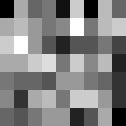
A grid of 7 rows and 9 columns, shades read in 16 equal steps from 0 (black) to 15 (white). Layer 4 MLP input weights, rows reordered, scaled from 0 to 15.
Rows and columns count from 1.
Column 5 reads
1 8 2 7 9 7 9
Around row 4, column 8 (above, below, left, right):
7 6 8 2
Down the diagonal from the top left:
0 11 9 13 9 12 5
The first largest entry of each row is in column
6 6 2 4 5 6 8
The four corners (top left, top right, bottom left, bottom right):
0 6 6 0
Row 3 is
12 15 9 5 2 5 5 7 4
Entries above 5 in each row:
6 9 4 8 7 7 5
